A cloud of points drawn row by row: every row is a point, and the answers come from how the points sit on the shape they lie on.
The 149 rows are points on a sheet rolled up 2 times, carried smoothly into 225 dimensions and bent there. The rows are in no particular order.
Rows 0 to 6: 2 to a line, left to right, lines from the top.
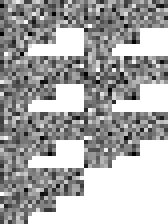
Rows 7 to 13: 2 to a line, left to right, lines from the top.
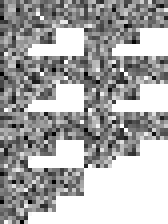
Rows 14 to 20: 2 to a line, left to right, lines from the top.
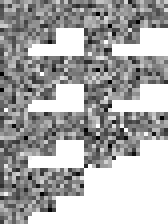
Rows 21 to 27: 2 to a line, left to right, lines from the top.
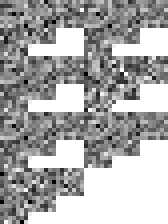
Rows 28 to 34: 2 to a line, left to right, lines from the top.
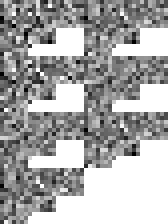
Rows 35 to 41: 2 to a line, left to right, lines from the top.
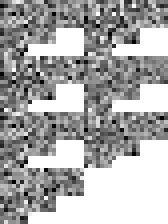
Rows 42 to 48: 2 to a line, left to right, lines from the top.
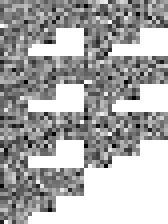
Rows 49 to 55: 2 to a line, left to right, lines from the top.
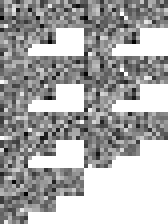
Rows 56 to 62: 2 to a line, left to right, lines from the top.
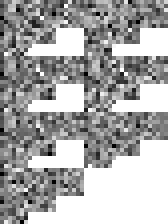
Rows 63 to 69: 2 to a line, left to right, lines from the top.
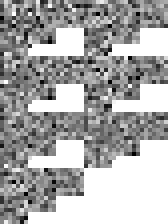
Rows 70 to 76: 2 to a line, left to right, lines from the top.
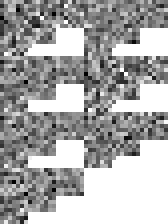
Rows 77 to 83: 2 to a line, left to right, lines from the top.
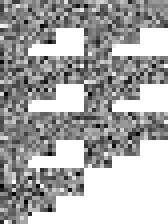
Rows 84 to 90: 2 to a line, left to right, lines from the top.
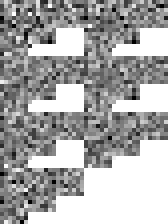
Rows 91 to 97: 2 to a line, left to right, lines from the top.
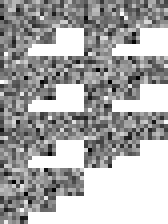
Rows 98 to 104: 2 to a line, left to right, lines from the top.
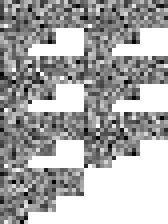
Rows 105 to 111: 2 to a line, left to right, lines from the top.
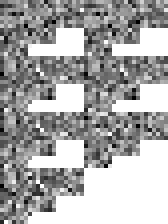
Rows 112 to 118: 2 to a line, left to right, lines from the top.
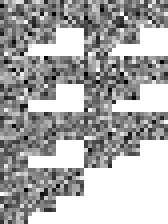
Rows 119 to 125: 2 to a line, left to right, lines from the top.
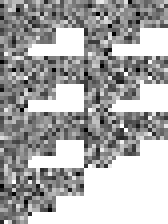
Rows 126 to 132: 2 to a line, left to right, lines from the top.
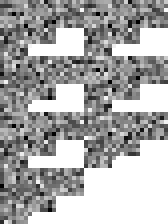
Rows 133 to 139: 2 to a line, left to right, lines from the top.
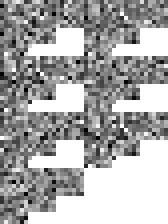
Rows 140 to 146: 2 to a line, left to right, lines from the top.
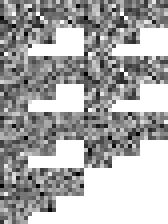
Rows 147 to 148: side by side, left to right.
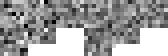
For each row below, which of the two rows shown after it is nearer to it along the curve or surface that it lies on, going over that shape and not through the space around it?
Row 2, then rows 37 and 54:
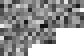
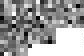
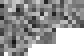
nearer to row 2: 54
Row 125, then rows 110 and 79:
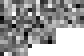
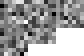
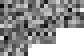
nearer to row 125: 110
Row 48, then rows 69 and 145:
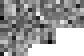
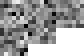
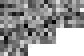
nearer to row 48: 145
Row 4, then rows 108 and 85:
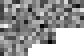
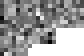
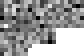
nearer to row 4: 85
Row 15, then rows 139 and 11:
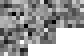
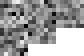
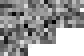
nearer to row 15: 11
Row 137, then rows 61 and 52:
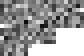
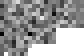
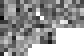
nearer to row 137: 52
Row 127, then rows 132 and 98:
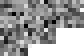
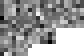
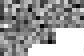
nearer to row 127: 98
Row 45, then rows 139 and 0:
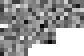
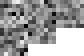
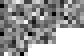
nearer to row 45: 139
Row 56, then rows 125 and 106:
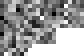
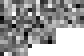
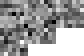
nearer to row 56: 125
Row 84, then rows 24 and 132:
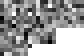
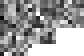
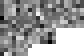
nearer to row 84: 24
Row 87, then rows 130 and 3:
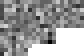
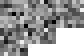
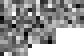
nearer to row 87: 130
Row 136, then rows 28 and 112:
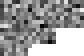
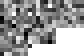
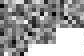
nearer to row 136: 112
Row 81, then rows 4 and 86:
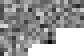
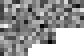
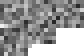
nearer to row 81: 86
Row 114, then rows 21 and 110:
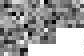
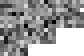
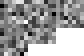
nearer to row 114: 21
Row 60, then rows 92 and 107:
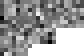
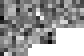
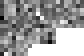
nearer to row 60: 92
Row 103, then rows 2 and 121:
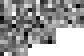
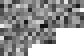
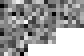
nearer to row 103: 121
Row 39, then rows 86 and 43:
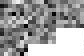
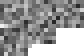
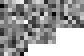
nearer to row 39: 43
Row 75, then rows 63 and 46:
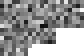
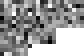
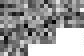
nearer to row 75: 46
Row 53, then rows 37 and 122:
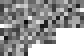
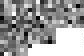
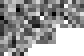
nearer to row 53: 122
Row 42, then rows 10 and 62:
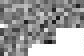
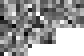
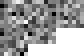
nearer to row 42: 62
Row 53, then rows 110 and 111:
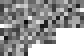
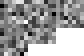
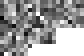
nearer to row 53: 110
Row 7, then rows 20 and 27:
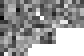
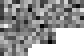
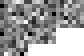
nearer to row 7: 20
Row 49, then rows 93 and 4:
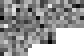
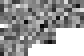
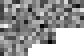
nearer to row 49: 4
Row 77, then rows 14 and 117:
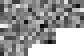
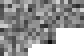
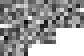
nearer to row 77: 117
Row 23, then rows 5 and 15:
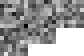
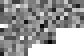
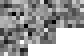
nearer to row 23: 5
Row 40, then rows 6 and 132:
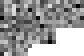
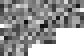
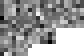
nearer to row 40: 132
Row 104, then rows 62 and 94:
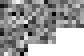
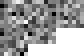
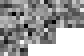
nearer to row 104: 62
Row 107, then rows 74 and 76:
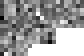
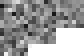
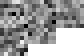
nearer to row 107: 74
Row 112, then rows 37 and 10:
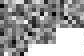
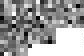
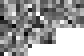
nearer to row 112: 10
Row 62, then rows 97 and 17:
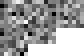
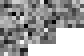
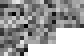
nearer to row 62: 17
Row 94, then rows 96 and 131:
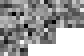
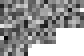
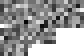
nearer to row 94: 96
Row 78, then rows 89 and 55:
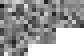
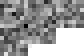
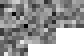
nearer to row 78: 55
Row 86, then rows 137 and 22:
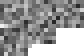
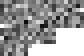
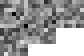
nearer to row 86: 22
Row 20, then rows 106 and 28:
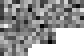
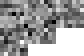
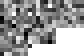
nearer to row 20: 106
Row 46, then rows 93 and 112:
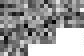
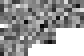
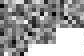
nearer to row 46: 93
